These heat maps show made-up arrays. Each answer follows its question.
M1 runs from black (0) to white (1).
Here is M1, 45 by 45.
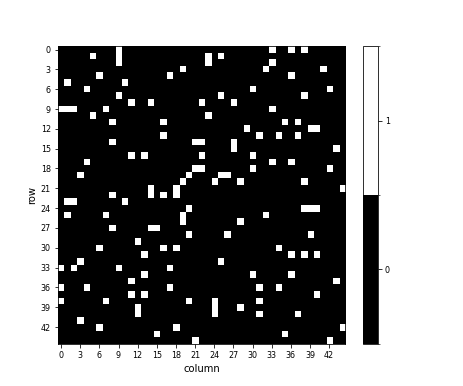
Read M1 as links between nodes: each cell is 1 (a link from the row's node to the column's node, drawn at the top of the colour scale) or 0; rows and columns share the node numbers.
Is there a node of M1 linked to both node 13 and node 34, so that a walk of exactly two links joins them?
no
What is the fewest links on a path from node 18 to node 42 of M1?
1
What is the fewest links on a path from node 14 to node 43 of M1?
3
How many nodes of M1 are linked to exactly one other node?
2
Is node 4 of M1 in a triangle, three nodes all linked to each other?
yes
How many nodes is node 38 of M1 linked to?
5
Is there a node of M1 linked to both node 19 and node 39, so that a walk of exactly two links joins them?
no
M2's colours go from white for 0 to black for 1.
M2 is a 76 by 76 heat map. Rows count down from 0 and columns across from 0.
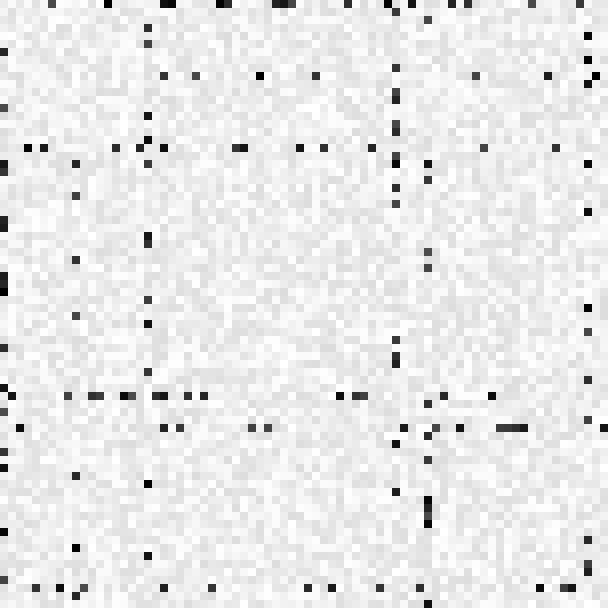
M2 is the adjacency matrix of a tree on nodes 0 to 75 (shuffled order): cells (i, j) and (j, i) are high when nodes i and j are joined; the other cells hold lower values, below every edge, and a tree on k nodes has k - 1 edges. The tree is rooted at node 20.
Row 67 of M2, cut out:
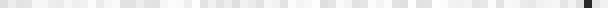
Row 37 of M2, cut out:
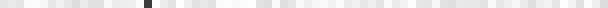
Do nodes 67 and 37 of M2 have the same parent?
no
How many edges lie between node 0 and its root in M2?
1
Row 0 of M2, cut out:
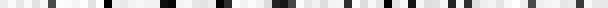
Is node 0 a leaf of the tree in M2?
no
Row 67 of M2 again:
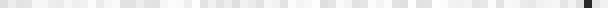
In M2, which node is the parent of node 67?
73
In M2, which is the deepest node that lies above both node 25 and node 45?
49
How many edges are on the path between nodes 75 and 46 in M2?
4
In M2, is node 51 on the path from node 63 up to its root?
no
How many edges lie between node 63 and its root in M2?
2
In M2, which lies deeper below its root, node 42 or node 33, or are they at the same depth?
the same depth
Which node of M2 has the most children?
0
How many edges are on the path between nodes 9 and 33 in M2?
3
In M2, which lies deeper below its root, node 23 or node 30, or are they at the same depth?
the same depth
